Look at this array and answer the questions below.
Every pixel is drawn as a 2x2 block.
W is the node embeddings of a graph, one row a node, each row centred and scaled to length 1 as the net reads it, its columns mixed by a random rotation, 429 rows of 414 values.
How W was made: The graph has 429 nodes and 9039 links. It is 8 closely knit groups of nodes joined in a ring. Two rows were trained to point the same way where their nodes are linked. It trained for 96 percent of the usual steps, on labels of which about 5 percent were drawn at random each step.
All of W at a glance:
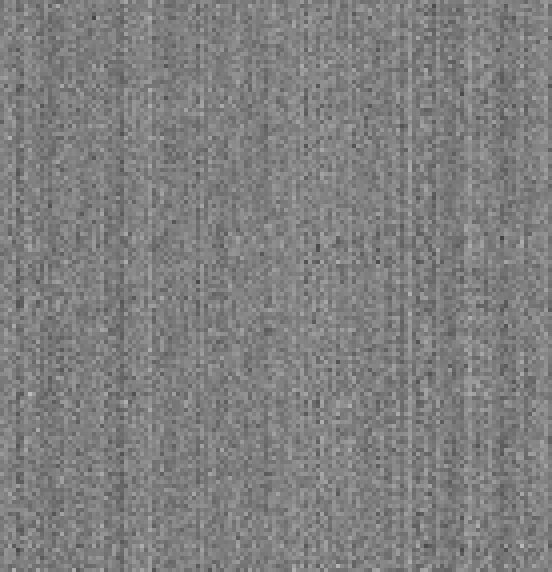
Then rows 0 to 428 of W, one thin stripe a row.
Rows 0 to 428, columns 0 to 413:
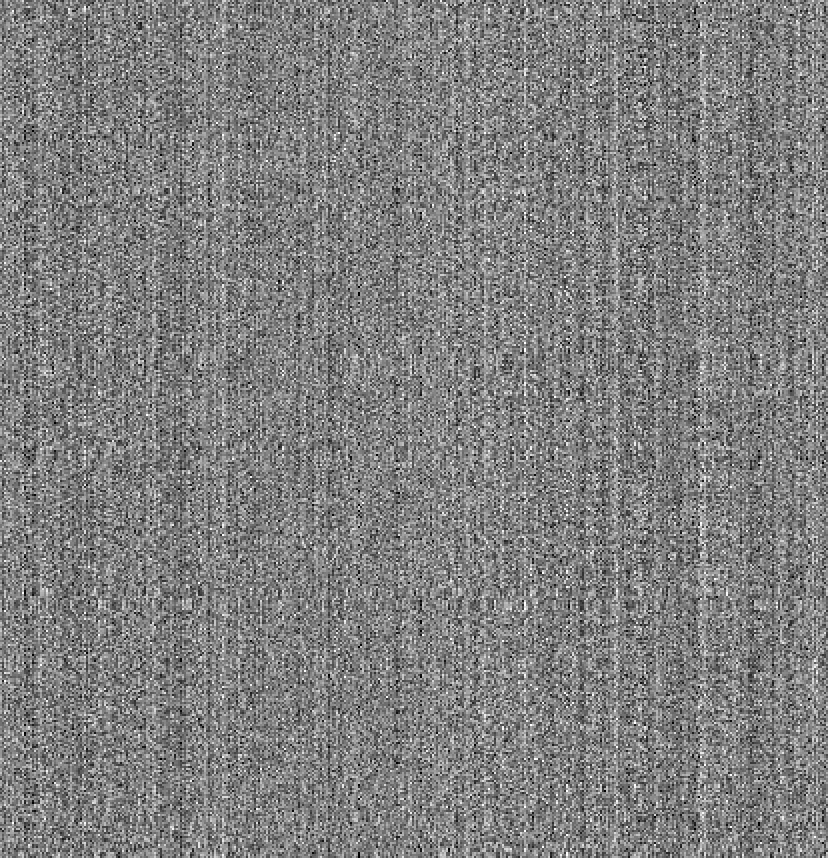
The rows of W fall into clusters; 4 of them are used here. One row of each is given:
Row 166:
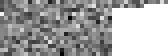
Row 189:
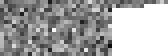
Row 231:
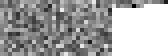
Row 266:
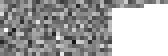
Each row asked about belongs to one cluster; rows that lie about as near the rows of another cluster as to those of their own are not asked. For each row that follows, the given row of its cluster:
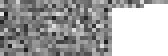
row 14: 266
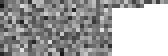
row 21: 166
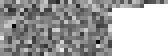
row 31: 189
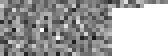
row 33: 266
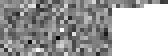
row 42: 231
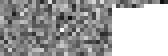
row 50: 231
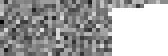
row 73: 266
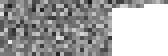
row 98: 266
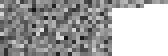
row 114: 266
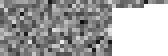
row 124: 189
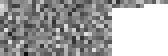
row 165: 266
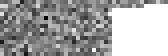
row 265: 266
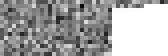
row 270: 231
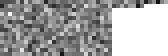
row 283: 166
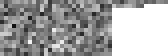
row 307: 189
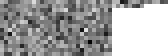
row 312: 231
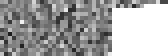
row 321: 231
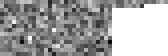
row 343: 189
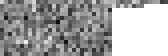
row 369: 231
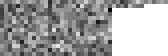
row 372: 189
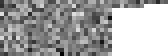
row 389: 166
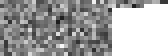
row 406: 231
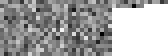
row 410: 231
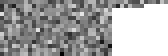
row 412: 166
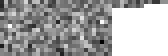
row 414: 166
